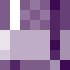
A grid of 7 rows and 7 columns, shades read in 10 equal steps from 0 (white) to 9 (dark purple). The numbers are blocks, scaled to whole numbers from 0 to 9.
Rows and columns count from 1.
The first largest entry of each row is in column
6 6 6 6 6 6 7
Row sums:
39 37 38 25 26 26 45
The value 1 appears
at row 4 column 1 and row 5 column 1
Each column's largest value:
6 8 6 6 6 9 9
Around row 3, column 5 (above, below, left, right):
5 3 5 8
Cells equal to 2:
1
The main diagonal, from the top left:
6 0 6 3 3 8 9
